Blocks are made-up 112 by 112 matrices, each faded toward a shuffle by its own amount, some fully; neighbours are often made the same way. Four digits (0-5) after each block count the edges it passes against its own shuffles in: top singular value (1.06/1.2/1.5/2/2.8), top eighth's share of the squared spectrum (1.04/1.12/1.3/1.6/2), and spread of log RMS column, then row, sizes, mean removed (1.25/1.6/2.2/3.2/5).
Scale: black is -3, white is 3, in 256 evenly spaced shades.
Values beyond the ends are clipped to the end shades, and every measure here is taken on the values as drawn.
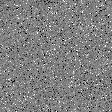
0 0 0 0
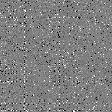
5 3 2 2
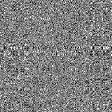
4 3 2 2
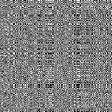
5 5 4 4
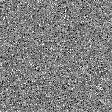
3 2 0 0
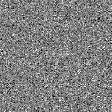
4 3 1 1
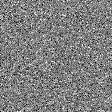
2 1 0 0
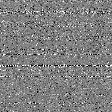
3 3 0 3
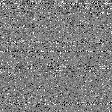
2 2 0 3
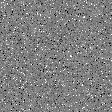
0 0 0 0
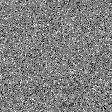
3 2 0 0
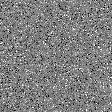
1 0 0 0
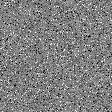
0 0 0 0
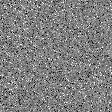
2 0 0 0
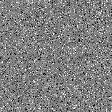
3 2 1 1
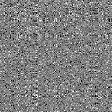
4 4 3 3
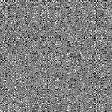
4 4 3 3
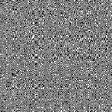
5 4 3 3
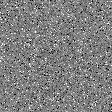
0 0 0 0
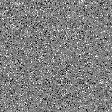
3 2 1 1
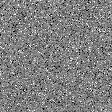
2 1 0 0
